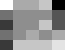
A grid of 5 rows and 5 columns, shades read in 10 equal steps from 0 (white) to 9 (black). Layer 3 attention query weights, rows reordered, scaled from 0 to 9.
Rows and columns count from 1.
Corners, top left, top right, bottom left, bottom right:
0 9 7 1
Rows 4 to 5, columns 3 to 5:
3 4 3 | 2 2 1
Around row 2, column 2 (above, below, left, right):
3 4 5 4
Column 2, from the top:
3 4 4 4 2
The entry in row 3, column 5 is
6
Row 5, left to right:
7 2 2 2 1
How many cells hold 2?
5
